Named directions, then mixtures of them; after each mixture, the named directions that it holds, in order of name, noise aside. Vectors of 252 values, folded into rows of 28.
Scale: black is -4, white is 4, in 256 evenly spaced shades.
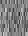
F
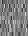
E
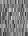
E, F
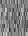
F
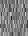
E, F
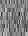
F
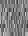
E, F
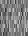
F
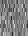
E, F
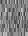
F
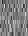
E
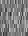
F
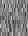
E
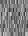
E, F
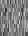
F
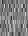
E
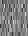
E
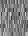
E, F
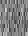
F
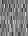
E
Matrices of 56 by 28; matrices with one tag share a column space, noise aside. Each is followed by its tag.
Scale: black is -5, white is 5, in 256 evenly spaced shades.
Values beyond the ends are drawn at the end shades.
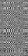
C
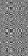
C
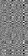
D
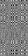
D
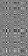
C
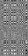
D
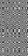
C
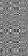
C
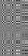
D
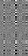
D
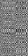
C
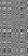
C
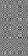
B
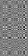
B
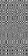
D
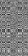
C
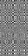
D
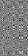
B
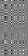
D
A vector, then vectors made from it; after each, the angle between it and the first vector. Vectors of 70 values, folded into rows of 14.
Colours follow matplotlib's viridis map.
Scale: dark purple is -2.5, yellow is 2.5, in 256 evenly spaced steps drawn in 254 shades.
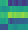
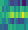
nearly parallel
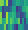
orthogonal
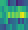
nearly parallel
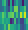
partly aligned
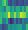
nearly parallel
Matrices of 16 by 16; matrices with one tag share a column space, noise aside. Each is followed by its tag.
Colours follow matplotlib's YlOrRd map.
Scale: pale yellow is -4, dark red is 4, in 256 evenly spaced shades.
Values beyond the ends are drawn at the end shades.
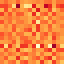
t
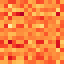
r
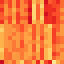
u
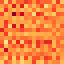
r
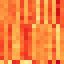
u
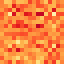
r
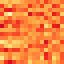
r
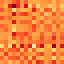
t
